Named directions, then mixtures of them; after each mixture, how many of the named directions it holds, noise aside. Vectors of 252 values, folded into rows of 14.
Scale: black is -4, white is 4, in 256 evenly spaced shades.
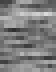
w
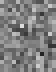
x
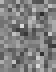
one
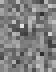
one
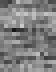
two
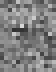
two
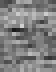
two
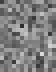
one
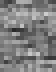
two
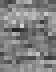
two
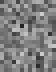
one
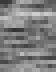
one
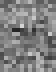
two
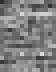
two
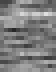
one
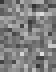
two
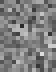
one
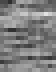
one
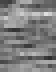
one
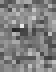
two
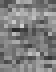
two
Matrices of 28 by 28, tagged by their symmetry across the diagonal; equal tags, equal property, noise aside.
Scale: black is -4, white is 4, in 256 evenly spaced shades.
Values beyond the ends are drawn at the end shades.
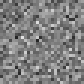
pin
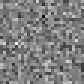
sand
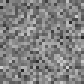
pin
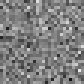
sand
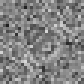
pin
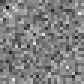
pin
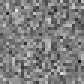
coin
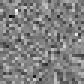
sand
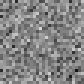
pin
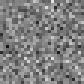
sand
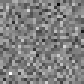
coin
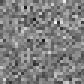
coin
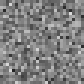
sand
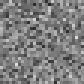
coin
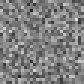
sand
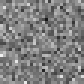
coin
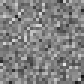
pin
